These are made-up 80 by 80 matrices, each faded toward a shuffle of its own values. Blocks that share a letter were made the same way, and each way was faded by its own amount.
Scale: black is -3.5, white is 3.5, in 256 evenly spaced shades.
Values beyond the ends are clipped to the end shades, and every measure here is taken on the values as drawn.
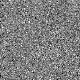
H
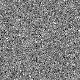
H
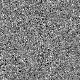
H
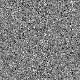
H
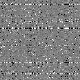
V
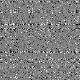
V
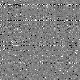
V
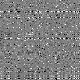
V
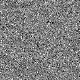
H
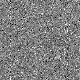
H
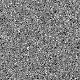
H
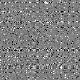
V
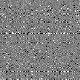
V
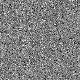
H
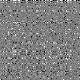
V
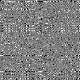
V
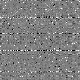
V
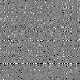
V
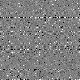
V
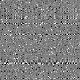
V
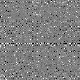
V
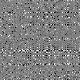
V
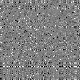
V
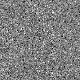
H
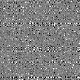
V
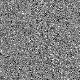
H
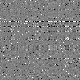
V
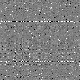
V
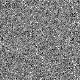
H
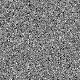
H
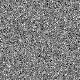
H
